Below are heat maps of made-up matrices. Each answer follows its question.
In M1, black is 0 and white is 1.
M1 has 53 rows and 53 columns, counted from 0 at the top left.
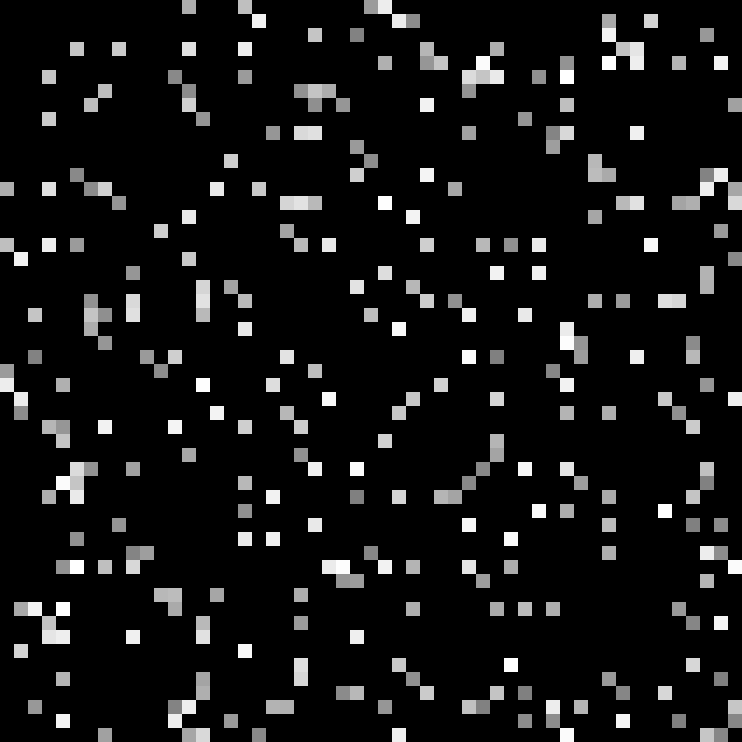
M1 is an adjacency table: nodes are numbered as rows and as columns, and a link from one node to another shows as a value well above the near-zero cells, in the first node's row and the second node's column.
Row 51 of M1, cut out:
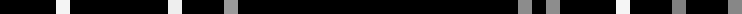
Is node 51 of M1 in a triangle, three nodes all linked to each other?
yes
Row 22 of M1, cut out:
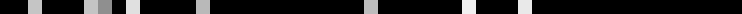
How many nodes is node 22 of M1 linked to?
8
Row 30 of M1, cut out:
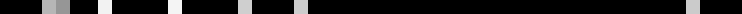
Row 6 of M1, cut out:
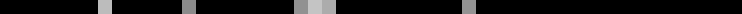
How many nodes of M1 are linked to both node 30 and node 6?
2
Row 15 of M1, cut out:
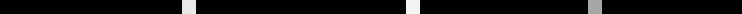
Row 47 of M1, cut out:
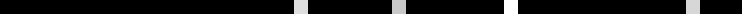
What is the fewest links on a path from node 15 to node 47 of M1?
3
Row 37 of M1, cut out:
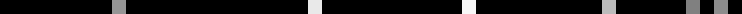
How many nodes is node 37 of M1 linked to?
6
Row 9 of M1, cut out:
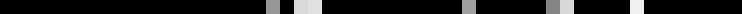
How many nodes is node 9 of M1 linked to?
7
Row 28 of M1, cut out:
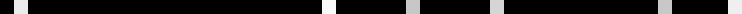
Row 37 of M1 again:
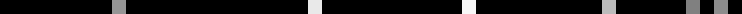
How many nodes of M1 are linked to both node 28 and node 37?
0
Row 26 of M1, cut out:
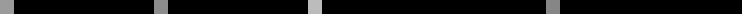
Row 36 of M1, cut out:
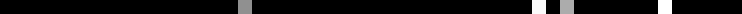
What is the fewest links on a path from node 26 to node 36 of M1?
3
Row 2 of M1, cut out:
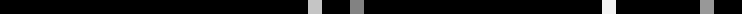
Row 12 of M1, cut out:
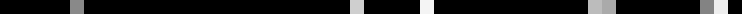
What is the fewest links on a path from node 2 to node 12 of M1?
2
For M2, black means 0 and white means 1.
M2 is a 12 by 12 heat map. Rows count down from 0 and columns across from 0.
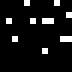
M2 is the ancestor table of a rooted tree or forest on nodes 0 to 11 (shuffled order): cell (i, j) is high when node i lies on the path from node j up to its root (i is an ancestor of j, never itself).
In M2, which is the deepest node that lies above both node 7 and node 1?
3
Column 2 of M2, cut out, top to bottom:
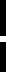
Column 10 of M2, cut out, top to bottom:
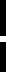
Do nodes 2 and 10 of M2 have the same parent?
yes
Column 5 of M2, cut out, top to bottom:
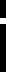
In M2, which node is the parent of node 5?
3
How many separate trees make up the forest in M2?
3
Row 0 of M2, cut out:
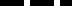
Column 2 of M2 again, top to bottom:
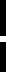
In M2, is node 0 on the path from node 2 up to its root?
no
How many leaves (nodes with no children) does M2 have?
7
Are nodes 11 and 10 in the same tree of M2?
yes
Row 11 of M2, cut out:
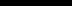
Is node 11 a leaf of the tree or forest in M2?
yes
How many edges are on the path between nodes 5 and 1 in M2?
2
